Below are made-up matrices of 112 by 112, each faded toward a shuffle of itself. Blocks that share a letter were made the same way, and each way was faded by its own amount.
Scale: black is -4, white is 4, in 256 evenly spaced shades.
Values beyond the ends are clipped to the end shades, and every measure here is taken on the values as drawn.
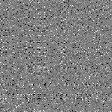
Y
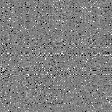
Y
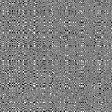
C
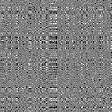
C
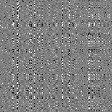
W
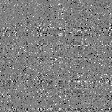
Y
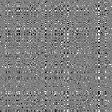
C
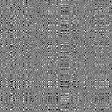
C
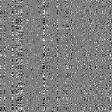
W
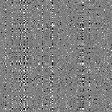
W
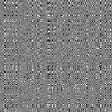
C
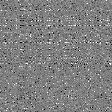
Y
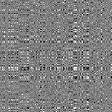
C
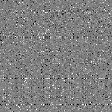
Y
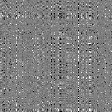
W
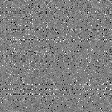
Y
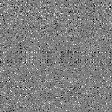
Y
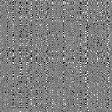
W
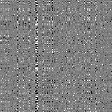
W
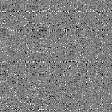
Y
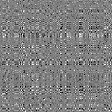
C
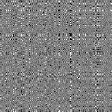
W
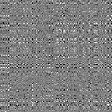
C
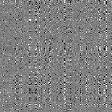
W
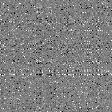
Y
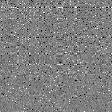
Y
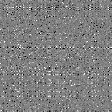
Y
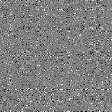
Y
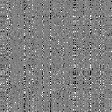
W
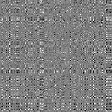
C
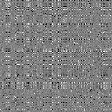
C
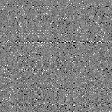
Y
